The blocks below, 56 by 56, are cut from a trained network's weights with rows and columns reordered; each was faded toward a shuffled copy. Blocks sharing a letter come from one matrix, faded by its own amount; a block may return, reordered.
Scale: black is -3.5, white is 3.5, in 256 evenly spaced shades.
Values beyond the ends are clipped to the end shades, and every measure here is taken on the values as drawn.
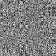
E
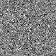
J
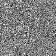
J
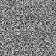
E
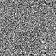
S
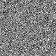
J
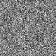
S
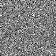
J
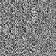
E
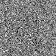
J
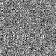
S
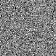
J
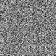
S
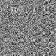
E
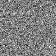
J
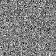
J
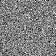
J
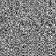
E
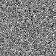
J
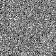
J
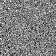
J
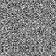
E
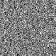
S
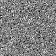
J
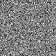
J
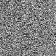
S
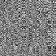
E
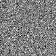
J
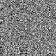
S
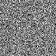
S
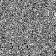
S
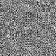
E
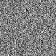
S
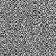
E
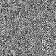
S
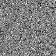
J
